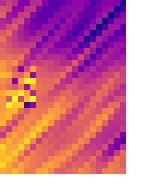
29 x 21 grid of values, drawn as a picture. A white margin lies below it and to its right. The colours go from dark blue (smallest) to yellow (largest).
The ninth with the lowest average is the top right. In the middle left lies a patch that is rougher than the rest. Values rise toward the bottom left. Values change most from cell to cell in the middle left.
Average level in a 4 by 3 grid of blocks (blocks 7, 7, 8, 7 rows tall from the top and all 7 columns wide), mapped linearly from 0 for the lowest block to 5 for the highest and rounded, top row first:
2 0 0 | 3 2 2 | 5 4 3 | 5 4 3
